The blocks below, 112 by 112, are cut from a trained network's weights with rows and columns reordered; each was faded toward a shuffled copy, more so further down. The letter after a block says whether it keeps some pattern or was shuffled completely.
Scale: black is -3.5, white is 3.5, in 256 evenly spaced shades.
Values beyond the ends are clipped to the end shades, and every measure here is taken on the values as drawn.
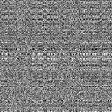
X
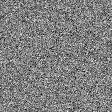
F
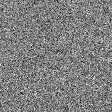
F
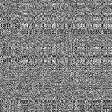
X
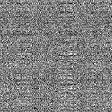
X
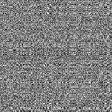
X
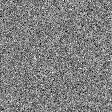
F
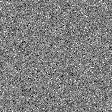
F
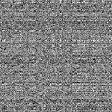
X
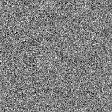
X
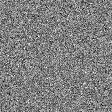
F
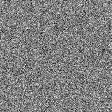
X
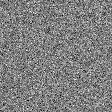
F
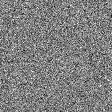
F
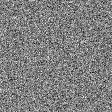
F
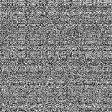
X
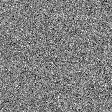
F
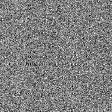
X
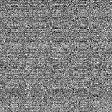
X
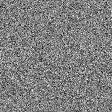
X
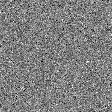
F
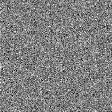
X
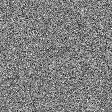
F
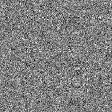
X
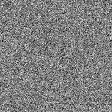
X
